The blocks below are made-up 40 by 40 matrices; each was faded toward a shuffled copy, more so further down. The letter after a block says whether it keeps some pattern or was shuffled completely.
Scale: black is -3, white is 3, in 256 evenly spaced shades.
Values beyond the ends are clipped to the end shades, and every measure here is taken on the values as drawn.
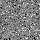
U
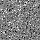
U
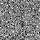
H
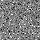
U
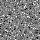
H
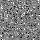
H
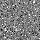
H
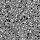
H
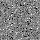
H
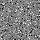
U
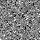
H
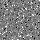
U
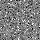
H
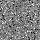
U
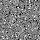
U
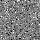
U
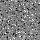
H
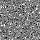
H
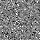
H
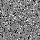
U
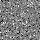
U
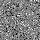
U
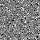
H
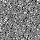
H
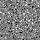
U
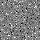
H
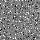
H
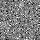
U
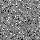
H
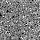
U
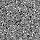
U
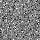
U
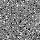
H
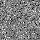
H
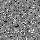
U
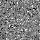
U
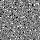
U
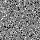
U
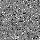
U
